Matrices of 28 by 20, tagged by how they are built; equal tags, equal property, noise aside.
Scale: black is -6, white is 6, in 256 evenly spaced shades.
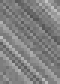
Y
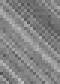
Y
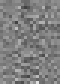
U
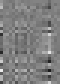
U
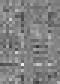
U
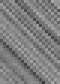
Y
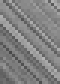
Y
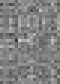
U
